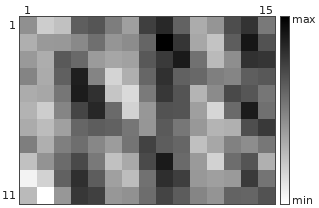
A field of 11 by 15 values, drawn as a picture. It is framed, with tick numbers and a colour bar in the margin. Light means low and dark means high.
Odd rows or columns: none. Stripes: upright, repeating 3 times. Ninth with the highest average: top middle. Average level on the scale: 50%.
